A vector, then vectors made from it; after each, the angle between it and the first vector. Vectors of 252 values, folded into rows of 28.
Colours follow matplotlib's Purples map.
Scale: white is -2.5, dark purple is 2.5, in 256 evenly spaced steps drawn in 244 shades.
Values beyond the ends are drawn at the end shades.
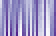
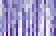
nearly parallel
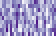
partly aligned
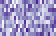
orthogonal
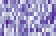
orthogonal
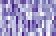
partly aligned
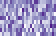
orthogonal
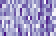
partly opposed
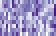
partly aligned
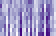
nearly opposite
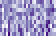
partly opposed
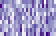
partly opposed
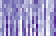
nearly parallel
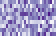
orthogonal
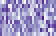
orthogonal
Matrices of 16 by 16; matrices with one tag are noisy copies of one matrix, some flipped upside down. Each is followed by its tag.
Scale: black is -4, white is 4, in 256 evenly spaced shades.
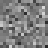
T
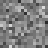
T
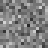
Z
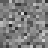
T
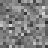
T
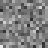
Z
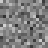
Z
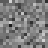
T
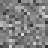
T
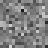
T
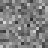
Z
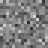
Z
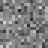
Z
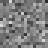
T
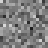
Z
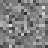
T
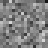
T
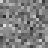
Z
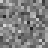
Z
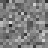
T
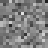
T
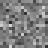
T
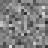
T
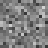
T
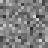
Z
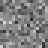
Z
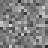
T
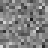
Z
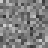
Z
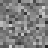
T
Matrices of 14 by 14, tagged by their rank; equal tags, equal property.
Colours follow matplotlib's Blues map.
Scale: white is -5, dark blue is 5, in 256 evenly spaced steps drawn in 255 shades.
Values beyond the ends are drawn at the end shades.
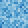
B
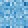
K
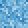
B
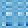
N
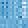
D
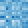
D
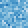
B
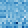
K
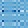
N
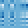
N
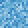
B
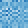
D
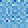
K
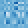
D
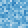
B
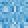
K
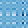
N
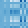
N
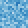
B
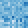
K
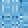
D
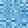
K
